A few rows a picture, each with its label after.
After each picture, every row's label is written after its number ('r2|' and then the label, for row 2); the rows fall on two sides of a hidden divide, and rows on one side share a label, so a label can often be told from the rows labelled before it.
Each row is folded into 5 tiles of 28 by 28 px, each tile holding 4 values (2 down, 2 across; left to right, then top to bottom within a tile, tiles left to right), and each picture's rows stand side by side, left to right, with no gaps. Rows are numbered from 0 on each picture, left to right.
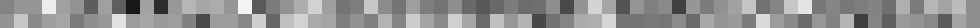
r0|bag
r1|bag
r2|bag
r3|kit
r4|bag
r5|bag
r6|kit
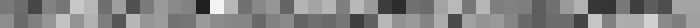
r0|kit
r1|kit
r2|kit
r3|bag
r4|kit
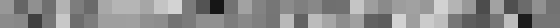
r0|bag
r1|bag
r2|kit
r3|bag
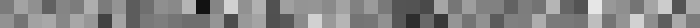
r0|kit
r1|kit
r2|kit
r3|kit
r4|bag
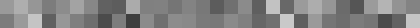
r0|kit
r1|kit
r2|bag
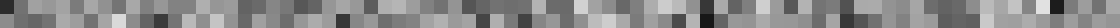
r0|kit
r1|kit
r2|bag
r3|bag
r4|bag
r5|kit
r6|kit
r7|bag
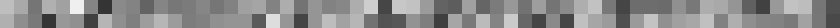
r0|kit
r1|bag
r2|kit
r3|kit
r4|bag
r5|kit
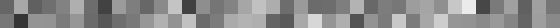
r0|kit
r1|bag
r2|kit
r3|bag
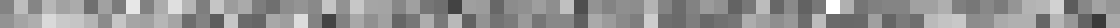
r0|bag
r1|bag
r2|bag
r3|kit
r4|kit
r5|kit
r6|kit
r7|bag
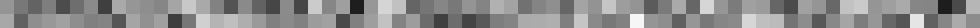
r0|kit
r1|bag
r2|bag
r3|kit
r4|bag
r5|bag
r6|kit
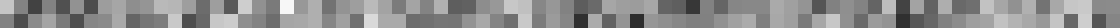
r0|kit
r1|bag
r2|bag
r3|kit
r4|kit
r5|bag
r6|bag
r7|bag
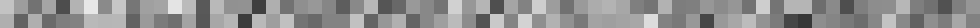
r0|kit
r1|bag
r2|kit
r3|bag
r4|bag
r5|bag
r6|kit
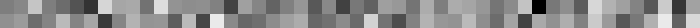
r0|bag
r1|bag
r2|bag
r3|bag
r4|bag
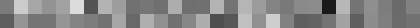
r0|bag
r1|bag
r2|kit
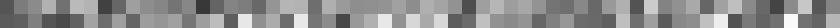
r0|kit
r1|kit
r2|bag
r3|bag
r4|kit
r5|bag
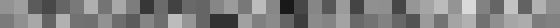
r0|kit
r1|kit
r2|kit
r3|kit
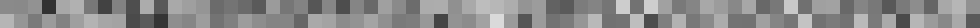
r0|kit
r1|kit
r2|kit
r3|kit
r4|kit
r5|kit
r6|bag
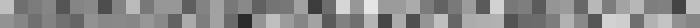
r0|kit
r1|bag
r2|kit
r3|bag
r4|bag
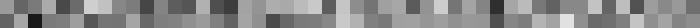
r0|bag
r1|kit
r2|bag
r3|bag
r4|bag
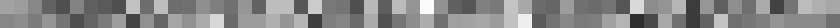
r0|kit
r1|kit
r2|bag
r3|kit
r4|kit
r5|bag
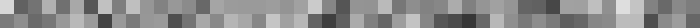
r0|bag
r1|bag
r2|bag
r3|kit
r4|kit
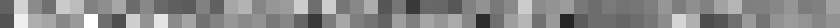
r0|bag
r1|bag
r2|kit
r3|bag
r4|kit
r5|kit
